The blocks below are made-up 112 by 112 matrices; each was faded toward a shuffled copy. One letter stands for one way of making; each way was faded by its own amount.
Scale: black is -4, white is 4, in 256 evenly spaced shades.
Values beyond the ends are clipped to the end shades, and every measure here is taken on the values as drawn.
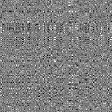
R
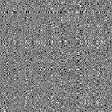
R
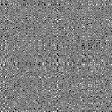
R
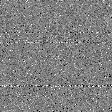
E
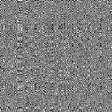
R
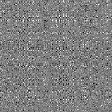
R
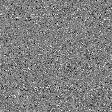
E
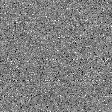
E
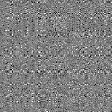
R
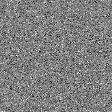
E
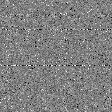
E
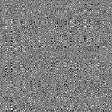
R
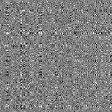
R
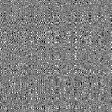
R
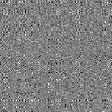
R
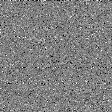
E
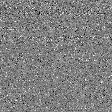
E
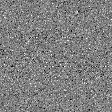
E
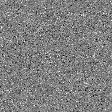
E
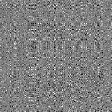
R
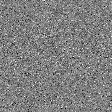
E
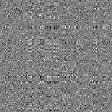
R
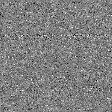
E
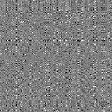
R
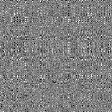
R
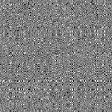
R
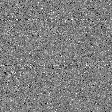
E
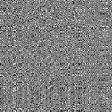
R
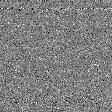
E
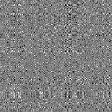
R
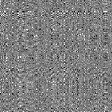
R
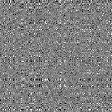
R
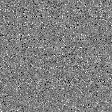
E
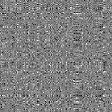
R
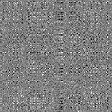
R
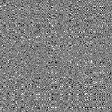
R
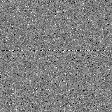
E
